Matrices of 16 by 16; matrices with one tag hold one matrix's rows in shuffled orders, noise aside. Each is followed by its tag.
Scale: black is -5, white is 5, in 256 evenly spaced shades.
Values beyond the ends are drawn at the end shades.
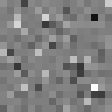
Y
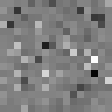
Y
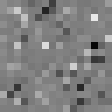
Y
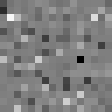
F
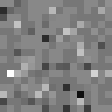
F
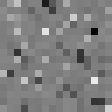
Y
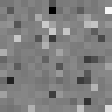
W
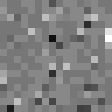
W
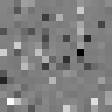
F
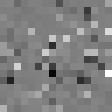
W
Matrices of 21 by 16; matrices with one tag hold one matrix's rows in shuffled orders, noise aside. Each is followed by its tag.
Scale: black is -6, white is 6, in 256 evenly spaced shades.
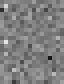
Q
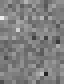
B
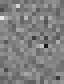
B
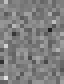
Q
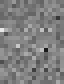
B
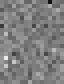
Q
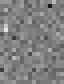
Q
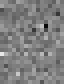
B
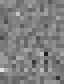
B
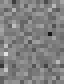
Q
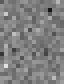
Q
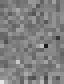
B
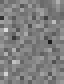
Q
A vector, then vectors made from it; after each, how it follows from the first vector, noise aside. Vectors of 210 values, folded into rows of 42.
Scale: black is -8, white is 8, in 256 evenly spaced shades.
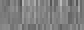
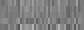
wrapped around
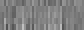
reversed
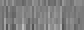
reversed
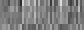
scaled up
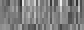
scaled up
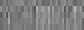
wrapped around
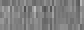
wrapped around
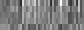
scaled up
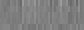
shrunk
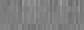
shrunk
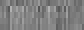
wrapped around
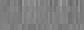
shrunk
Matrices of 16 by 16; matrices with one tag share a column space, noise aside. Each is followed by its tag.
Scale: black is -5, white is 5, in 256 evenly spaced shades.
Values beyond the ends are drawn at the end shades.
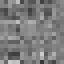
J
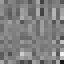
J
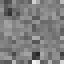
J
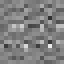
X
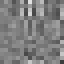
J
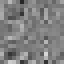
J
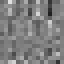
J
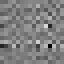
X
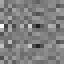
X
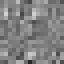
J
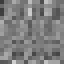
J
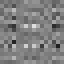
X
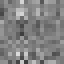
J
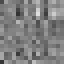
J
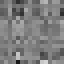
J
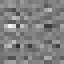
X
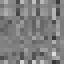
J
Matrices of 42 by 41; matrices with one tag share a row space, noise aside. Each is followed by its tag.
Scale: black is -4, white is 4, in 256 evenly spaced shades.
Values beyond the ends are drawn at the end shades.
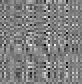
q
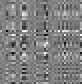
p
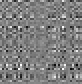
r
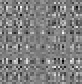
r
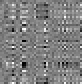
p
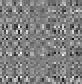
r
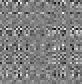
r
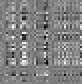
p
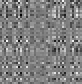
r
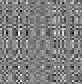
r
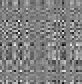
r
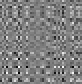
r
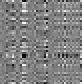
p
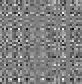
r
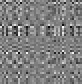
r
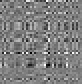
q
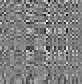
q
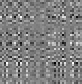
r
